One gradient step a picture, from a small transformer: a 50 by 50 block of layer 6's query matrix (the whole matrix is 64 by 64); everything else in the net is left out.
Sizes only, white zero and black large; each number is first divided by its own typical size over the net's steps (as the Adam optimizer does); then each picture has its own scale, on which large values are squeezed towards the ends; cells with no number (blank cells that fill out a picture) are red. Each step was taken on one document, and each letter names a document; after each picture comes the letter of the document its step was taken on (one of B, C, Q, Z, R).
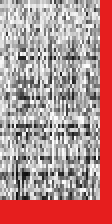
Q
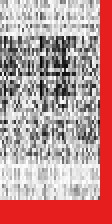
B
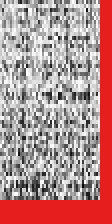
Q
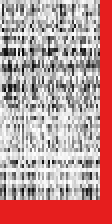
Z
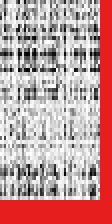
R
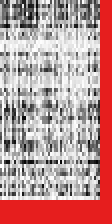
Z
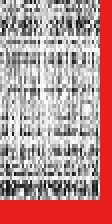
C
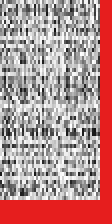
C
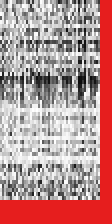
C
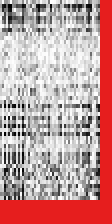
Z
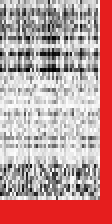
R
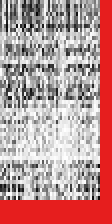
Z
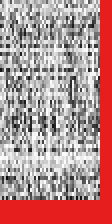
C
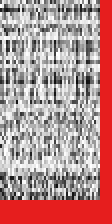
Q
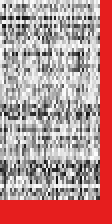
R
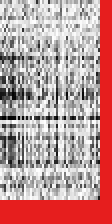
Z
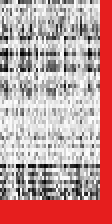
R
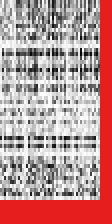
R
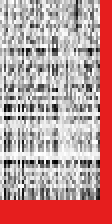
Z
